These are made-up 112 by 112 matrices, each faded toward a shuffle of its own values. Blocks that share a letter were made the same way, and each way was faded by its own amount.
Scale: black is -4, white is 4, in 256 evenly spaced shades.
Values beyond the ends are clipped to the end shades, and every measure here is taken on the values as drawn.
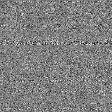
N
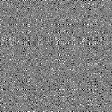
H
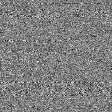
N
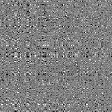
H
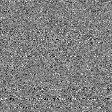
N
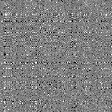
H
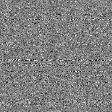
N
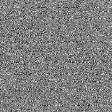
N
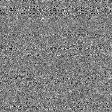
N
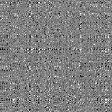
H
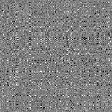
H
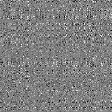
H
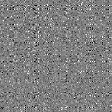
H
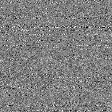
N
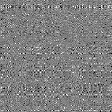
H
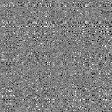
H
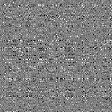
H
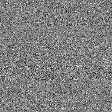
N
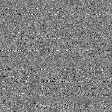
N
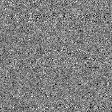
N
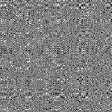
H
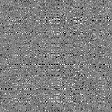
H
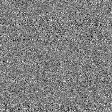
N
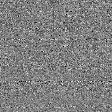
N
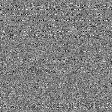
N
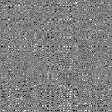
H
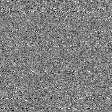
N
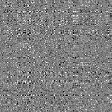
H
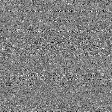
N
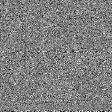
N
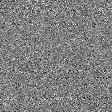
N
